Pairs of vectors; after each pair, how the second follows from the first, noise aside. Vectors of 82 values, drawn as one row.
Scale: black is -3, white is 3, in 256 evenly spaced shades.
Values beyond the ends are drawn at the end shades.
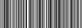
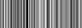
sign-scrambled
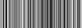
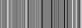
partly zeroed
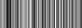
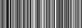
sign-scrambled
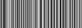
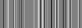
partly zeroed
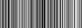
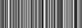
sign-scrambled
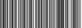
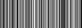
sign-scrambled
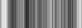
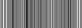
partly zeroed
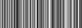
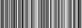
sign-scrambled
